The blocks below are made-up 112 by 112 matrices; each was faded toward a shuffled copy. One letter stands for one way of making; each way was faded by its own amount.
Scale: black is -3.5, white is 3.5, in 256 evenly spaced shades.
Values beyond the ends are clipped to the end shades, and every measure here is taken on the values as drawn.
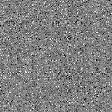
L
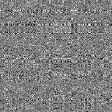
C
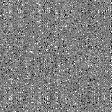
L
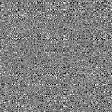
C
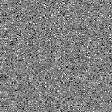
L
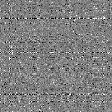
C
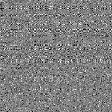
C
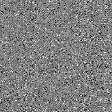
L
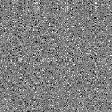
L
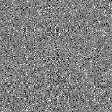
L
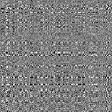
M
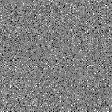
L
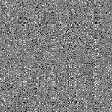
L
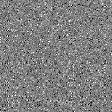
L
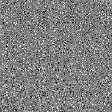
L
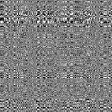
M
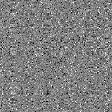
L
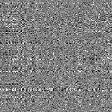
C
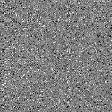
L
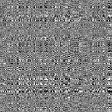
M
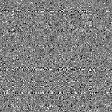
C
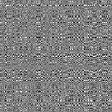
M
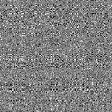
C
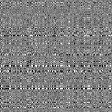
M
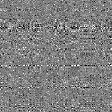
C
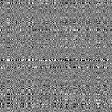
M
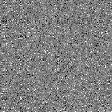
L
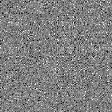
L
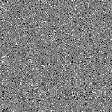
L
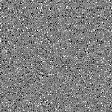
L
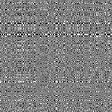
M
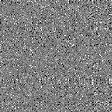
L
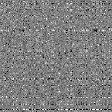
C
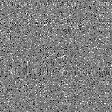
L
